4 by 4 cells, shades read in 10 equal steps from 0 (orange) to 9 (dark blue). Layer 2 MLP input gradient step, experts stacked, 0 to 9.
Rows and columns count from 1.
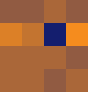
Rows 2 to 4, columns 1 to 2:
1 2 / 3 3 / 3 3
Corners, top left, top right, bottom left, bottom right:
4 4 3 3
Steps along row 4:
same up down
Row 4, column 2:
3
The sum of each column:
11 12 19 11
